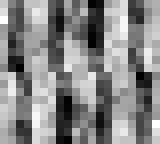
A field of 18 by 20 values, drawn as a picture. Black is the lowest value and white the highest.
Stripes running up and down repeat 4 times from left to right. Streaks run downward. There is no overall slope. A half turn leaves it unchanged.
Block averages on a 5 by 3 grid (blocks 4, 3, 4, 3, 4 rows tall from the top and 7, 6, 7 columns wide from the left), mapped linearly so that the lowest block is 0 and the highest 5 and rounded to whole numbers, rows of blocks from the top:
404 | 215 | 343 | 512 | 404
